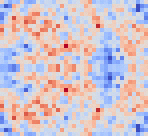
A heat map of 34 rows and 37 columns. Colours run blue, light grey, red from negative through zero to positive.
Mirror symmetry: top to bottom. Odd rows or columns: none. Slope: none. Histogram: bell-shaped. Grain: blotchy. Seam: none.
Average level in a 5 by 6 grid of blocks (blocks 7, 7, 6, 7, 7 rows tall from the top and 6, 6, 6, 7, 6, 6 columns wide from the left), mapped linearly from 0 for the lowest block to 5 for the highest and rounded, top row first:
3 4 4 4 3 2 | 3 4 5 4 2 5 | 2 4 5 3 0 4 | 3 4 5 4 2 5 | 3 4 4 4 3 2
